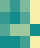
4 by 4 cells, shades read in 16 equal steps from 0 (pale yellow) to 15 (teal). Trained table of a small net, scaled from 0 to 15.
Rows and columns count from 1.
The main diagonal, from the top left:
9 15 6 0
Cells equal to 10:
0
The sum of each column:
48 49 37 15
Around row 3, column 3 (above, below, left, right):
11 12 6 15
